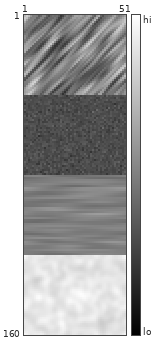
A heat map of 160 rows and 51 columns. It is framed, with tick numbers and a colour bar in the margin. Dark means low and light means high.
The table splits into 4 rows of 1 panel. Panel 1,1: middling, slanting up to the right, strong in contrast. Panel 2,1: low, fine-grained, faint in contrast. Panel 3,1: middling, streaked across, faint in contrast. Panel 4,1: very high, blotchy, faint in contrast.
